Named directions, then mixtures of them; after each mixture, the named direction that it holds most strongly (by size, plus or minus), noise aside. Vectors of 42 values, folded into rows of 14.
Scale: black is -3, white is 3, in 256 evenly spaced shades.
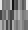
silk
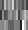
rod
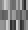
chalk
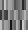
rod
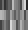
chalk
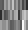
rod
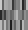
silk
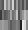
rod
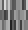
chalk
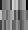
silk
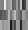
chalk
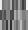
silk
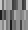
silk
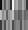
silk
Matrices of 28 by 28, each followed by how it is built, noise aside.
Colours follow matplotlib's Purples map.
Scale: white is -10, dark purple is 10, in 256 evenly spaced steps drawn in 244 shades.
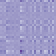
low rank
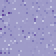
sparse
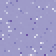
sparse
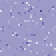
sparse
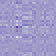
low rank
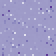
sparse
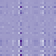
low rank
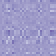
low rank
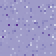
sparse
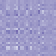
low rank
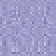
low rank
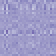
low rank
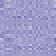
low rank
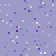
sparse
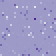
sparse
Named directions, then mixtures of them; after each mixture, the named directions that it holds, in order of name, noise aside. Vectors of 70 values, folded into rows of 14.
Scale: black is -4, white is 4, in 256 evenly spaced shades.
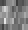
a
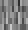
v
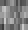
a, v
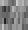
a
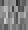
a, v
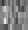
a, v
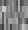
a, v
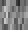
a, v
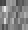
a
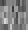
a, v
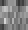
a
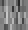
a, v
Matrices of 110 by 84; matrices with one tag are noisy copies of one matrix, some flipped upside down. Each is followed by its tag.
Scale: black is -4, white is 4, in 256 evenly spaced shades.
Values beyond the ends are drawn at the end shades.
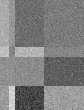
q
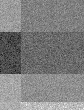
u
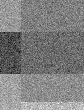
u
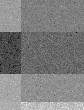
u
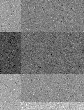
u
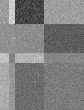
q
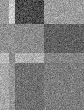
q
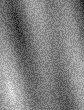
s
